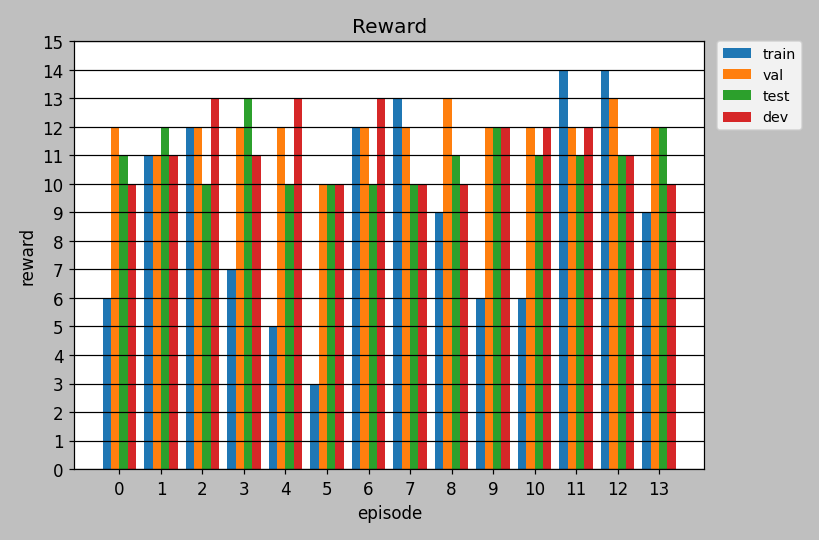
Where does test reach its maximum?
3
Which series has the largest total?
val
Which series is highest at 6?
dev
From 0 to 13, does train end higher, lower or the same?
higher
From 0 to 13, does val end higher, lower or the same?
the same
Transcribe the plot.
Title: Reward
x-axis: episode, ticks 0 1 2 3 4 5 6 7 8 9 10 11 12 13
y-axis: reward, ticks 0 1 2 3 4 5 6 7 8 9 10 11 12 13 14 15
Legend: train, val, test, dev
Values:
train: 6 11 12 7 5 3 12 13 9 6 6 14 14 9
val: 12 11 12 12 12 10 12 12 13 12 12 12 13 12
test: 11 12 10 13 10 10 10 10 11 12 11 11 11 12
dev: 10 11 13 11 13 10 13 10 10 12 12 12 11 10
